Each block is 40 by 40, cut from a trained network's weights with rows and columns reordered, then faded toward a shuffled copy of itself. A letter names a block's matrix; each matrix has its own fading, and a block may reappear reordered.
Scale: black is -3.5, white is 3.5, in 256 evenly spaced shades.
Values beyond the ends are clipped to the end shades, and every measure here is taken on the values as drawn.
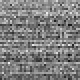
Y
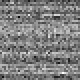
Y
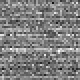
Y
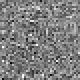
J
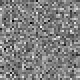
J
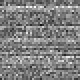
Y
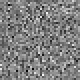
J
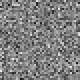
J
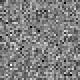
J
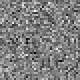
J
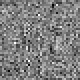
J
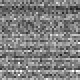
Y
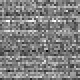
Y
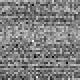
Y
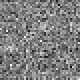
J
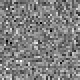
J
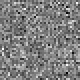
J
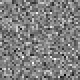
J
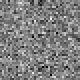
J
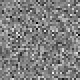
J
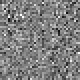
J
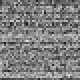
Y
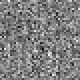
J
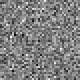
J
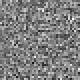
J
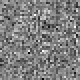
J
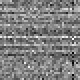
Y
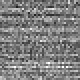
Y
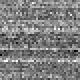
Y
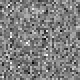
J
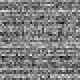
Y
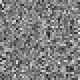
J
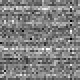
Y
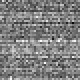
Y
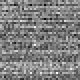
Y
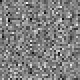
J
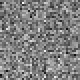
J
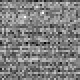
Y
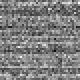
Y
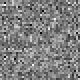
J
